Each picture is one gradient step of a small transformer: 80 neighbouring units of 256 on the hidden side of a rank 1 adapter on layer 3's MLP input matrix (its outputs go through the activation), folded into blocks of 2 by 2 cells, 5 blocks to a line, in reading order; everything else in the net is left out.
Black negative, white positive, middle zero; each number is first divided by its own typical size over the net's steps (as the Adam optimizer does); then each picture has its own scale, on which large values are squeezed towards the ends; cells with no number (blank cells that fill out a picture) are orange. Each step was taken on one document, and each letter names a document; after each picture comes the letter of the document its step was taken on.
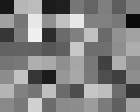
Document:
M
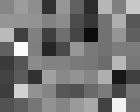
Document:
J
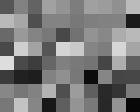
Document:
J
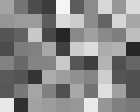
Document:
M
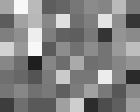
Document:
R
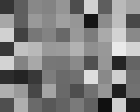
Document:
J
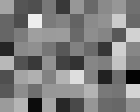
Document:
R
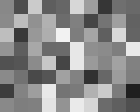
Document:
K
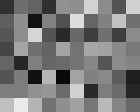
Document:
M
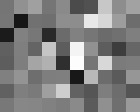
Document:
K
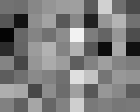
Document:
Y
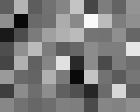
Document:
Y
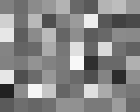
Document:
K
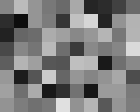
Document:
K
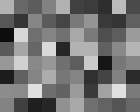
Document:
Y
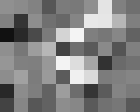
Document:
K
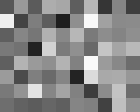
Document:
Y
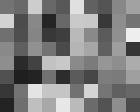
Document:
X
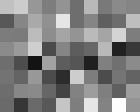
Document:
R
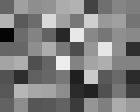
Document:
Y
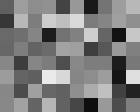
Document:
M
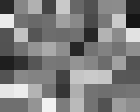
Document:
J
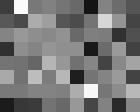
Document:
R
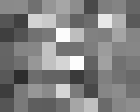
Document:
K
